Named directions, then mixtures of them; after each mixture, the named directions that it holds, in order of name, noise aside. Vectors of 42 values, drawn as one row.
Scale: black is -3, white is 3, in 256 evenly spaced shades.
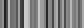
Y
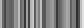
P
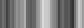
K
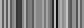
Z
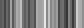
K, Z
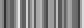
P, Y, Z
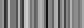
Y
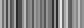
Z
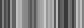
K, Z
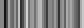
P, Y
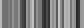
K, P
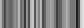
P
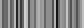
P, Y, Z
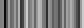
P, Y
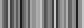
P, Y, Z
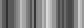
K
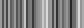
K, Z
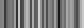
P, Y
